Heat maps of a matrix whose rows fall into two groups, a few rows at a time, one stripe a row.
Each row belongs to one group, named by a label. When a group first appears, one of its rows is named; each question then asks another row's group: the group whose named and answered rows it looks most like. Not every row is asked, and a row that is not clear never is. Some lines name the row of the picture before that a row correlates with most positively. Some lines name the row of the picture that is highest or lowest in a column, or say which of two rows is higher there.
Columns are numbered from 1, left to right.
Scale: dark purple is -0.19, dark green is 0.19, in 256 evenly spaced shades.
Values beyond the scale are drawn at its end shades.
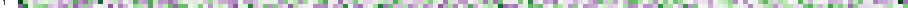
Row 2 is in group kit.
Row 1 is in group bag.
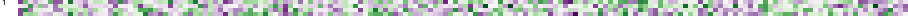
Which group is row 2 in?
bag
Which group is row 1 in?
kit
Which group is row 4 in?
kit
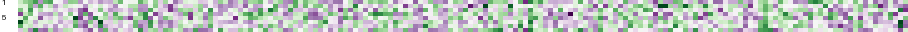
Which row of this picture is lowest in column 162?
5
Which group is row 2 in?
bag
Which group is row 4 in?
kit
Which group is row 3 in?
bag
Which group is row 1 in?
kit
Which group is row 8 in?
kit
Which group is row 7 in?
bag
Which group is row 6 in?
bag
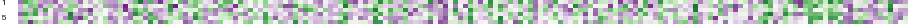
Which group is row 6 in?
kit
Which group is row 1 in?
kit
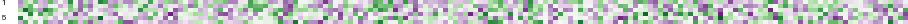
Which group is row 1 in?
kit
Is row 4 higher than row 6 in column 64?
Yes
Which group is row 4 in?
bag
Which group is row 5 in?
bag
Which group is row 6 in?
kit
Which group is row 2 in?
kit
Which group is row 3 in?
kit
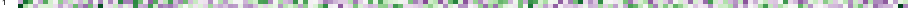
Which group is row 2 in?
bag
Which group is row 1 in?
kit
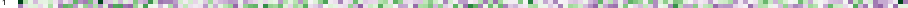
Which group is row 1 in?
bag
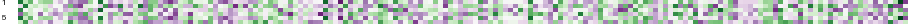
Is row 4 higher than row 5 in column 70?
Yes
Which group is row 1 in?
bag
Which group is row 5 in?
bag
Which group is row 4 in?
kit
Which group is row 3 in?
bag
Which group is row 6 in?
kit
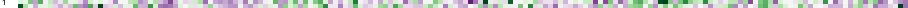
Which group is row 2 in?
bag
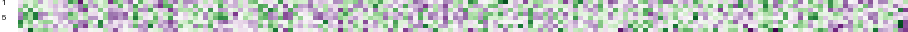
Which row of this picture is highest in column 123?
7
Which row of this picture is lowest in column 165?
7
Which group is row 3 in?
bag
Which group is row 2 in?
kit
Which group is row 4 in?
kit
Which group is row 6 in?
bag
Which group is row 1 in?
kit
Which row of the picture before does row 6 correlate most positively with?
2
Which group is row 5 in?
kit
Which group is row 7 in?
bag
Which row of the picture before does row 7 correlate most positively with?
2
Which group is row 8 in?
bag
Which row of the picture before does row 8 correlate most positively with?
1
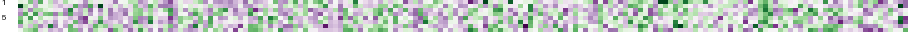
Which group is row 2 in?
bag
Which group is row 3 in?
kit
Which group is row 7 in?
kit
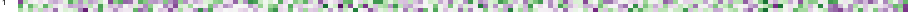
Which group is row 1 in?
kit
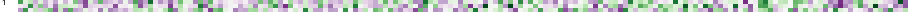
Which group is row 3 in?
kit
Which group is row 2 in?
bag
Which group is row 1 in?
bag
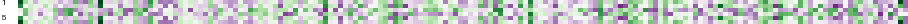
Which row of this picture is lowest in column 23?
3
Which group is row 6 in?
bag
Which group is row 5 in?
bag
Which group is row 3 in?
kit
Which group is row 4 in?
kit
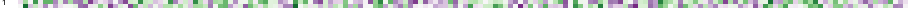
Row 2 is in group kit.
